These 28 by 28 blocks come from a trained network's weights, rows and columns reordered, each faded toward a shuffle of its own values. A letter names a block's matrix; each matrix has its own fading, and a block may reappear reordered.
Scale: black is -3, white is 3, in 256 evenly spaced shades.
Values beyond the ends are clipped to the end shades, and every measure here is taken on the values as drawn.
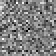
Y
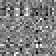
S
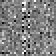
S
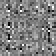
S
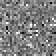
Y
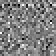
S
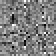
S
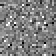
Y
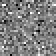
Y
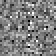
S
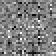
S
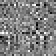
S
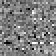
Y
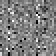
S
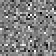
S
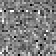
Y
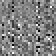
S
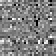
S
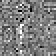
S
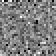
Y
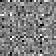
S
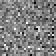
Y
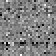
Y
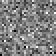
Y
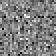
Y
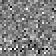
Y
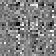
S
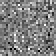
Y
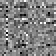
S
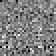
Y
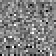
Y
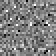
Y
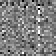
S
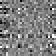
S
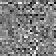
S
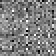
S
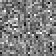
Y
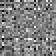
S
